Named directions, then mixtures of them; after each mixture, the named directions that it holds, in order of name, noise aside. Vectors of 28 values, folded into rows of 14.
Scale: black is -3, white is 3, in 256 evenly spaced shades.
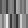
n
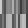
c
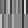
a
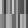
a, c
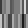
a, c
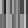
a, c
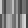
c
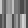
c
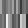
c, n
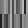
a, n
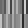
a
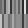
a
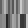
c, n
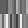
n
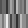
n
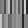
a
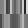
a, n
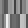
c, n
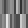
c, n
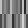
a, c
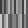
a, n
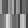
c, n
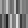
n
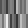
n
